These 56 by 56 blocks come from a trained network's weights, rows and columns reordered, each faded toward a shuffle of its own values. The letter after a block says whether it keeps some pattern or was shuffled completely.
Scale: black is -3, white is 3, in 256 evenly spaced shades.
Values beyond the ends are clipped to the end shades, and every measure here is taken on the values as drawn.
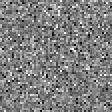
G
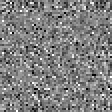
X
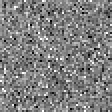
G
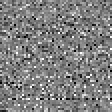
X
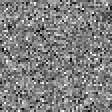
G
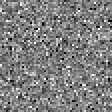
G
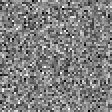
G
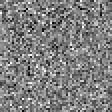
X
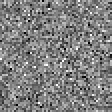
G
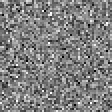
X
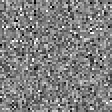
X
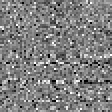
X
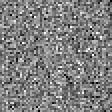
X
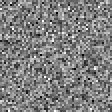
G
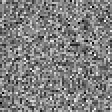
X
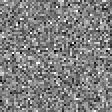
G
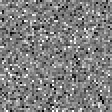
G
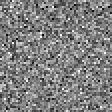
G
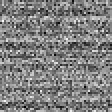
X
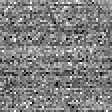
X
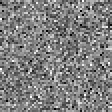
G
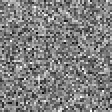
G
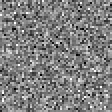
G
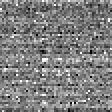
X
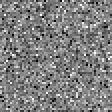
G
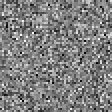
X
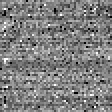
X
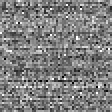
X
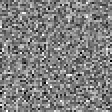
X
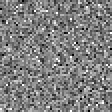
G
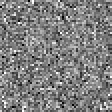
X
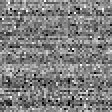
X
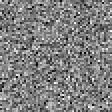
G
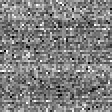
X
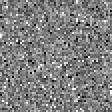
G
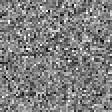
X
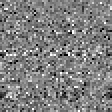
X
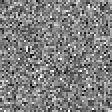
G
